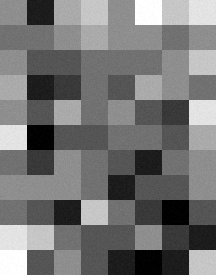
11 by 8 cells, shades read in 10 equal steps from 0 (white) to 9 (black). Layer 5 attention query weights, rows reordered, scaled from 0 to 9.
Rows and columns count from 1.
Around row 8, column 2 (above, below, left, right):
7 6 4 4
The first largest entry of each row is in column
2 1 2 2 7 2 6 5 7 8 6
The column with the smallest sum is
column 1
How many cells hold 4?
19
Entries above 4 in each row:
1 3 5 5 4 6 6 4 7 5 5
